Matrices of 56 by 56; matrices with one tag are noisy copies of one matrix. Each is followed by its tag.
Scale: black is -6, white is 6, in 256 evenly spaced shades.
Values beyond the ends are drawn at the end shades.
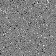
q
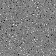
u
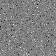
u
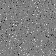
u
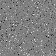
u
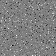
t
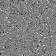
q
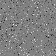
u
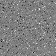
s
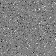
s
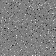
t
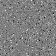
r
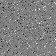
s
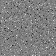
t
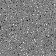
u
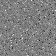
r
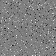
t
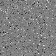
q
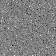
t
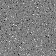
u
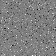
t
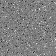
s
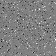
s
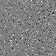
r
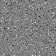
t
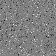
u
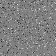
s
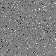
s
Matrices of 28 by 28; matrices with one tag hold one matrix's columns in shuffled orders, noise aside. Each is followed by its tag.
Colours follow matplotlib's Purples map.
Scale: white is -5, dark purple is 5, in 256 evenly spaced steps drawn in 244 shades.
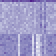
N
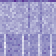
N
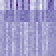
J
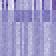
J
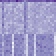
N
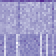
N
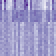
J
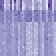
J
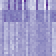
J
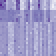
J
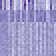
J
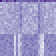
N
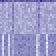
N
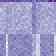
N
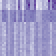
J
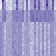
J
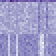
N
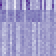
J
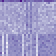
N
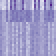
J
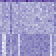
N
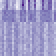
J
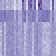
J
